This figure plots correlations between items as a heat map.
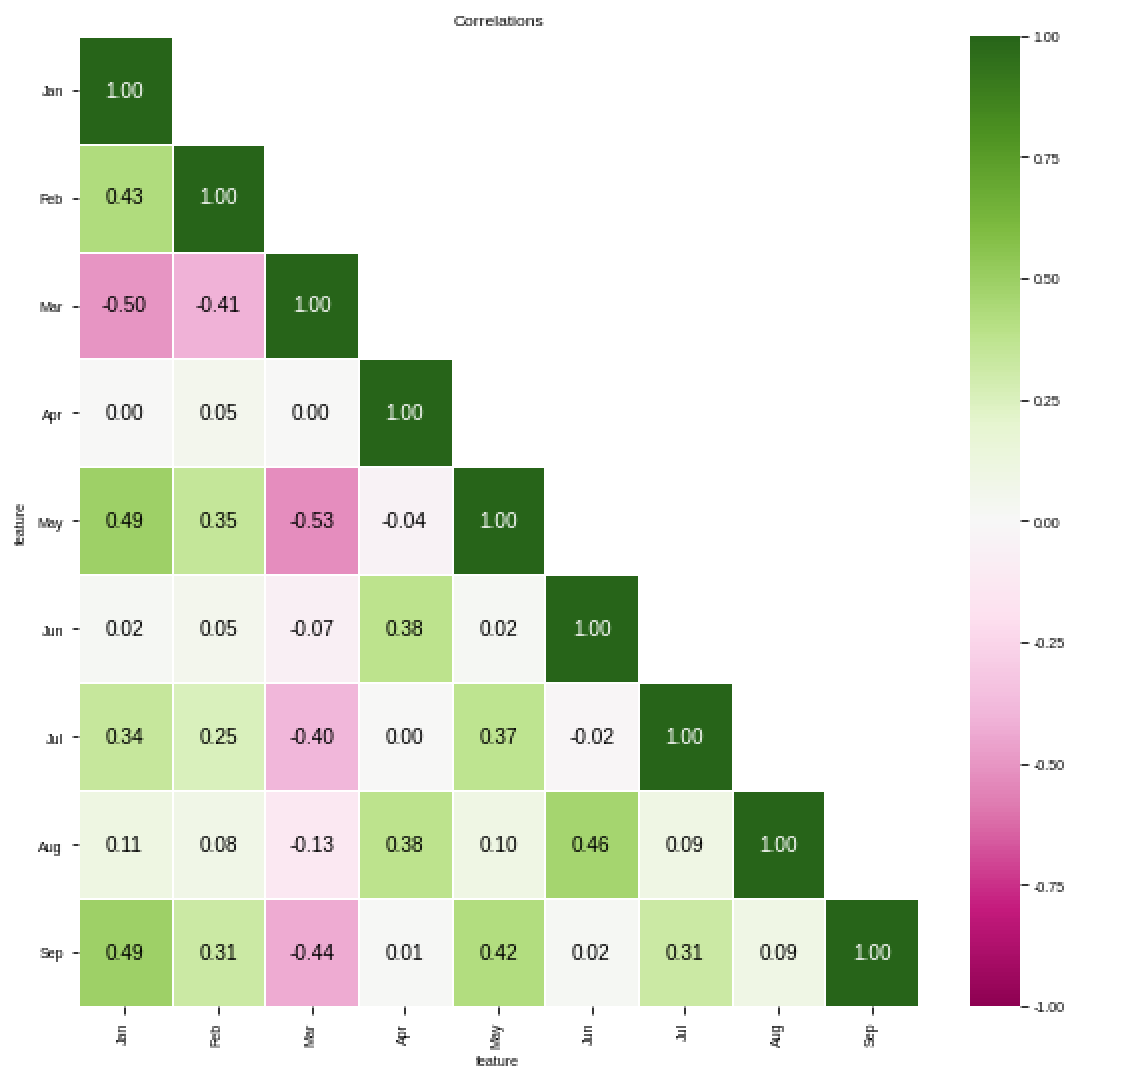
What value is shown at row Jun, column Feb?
0.05
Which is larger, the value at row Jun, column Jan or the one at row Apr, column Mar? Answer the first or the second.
the first
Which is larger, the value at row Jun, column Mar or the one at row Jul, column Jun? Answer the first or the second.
the second
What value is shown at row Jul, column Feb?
0.25
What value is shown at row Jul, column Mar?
-0.40
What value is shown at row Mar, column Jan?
-0.50
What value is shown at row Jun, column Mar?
-0.07
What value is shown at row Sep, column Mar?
-0.44
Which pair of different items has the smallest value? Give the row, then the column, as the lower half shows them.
May, Mar
